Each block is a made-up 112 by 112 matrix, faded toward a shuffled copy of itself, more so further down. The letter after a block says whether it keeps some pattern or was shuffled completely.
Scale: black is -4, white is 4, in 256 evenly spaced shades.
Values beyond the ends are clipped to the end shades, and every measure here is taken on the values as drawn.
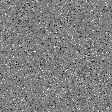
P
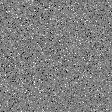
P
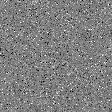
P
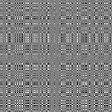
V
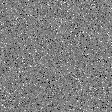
P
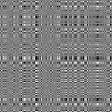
V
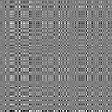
V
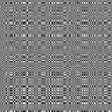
V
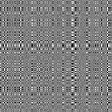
V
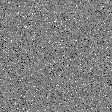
P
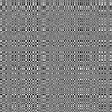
V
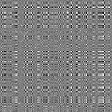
V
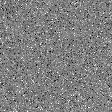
P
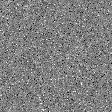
P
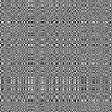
V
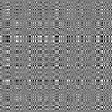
V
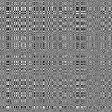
V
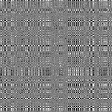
V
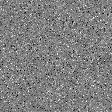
P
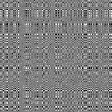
V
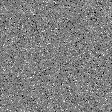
P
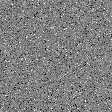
P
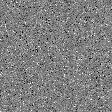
P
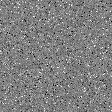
P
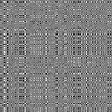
V
